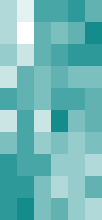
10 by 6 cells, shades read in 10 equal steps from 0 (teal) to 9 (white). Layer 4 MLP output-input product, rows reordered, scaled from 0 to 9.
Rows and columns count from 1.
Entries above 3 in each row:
2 3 2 4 1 3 5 3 3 3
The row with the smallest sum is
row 5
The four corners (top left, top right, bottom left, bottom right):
6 3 1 6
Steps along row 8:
up same up same up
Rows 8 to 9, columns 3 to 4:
2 5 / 4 6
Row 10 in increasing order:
0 1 3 4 5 6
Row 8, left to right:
1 2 2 5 5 6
